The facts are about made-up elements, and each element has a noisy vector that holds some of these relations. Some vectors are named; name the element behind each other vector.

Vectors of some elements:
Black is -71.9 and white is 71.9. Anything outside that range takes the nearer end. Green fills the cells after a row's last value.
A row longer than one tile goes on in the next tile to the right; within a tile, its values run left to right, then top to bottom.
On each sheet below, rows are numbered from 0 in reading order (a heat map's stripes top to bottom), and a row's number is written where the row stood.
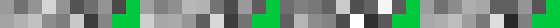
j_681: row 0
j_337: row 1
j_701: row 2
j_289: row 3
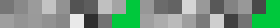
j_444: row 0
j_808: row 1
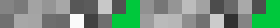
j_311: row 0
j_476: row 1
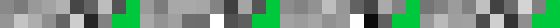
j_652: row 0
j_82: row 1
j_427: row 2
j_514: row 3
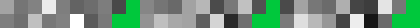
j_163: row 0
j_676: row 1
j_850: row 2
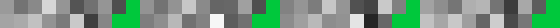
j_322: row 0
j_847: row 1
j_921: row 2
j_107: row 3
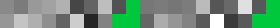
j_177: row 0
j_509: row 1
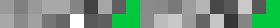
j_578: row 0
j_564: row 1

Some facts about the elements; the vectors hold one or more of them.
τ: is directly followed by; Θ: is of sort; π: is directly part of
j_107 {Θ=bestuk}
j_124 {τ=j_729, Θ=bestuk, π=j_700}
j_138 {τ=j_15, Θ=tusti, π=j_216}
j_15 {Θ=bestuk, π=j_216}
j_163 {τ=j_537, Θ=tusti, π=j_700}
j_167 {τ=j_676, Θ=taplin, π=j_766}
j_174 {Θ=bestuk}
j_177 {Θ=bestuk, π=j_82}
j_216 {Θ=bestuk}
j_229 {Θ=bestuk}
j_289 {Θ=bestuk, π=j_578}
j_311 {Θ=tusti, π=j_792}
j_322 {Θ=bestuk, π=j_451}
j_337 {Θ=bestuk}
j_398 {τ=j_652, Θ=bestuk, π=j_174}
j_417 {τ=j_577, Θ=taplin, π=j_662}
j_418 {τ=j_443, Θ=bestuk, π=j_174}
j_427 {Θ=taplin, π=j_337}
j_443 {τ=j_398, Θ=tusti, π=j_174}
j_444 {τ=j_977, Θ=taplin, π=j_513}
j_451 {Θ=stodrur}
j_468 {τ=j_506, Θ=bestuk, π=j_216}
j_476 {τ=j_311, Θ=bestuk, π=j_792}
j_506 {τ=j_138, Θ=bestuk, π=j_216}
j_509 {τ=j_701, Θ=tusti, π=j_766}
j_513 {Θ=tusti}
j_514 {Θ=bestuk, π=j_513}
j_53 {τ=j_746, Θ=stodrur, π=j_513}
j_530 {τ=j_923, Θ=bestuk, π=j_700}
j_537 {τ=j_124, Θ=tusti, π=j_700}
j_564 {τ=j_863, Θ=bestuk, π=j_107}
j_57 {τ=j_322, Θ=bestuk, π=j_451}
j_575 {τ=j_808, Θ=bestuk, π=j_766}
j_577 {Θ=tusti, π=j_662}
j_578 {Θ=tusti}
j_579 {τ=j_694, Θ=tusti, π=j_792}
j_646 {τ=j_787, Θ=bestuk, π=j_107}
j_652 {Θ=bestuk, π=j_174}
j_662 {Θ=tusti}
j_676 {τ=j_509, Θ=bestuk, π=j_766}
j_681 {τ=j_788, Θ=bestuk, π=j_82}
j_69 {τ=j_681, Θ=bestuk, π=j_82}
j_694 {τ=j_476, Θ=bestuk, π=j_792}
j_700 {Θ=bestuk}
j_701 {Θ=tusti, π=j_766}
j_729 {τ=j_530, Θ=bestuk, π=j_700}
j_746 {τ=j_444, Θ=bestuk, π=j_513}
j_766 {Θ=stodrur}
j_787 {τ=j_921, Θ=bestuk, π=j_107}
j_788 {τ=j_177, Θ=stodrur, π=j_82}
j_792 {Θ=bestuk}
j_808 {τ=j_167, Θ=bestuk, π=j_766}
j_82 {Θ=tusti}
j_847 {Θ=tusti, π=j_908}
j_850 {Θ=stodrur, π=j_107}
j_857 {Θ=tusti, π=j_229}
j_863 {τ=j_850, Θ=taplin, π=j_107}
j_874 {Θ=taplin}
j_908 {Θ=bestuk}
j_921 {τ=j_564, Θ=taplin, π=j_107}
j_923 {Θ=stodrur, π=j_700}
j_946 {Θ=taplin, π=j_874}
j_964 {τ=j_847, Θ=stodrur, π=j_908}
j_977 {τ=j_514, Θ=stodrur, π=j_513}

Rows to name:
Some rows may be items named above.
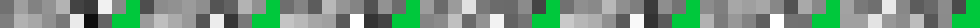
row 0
j_863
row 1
j_977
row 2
j_766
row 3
j_579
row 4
j_451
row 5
j_513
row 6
j_646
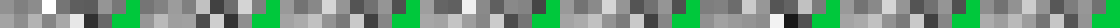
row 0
j_417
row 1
j_514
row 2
j_322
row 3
j_575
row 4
j_322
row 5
j_167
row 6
j_322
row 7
j_746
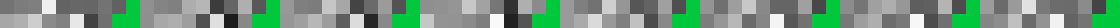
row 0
j_964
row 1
j_729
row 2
j_124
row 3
j_874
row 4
j_787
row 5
j_443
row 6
j_138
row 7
j_579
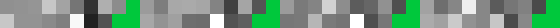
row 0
j_874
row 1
j_82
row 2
j_537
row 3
j_57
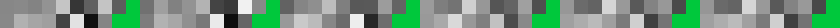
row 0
j_530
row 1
j_863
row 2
j_788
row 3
j_787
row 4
j_808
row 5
j_808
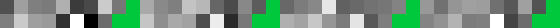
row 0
j_923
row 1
j_700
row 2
j_53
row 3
j_857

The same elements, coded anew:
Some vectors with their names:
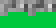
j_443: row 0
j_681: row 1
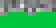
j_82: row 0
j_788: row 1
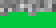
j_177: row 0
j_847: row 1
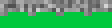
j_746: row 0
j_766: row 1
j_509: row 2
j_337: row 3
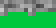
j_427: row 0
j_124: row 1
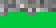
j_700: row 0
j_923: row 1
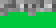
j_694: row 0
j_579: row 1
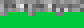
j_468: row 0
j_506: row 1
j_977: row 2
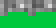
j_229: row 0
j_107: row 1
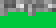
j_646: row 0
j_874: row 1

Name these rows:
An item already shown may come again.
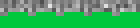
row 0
j_509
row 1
j_82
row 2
j_857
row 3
j_700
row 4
j_53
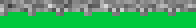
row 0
j_921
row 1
j_874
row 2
j_530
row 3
j_417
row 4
j_977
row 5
j_676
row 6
j_729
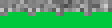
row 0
j_311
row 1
j_311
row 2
j_863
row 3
j_289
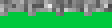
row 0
j_138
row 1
j_575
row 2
j_850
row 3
j_537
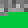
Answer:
j_701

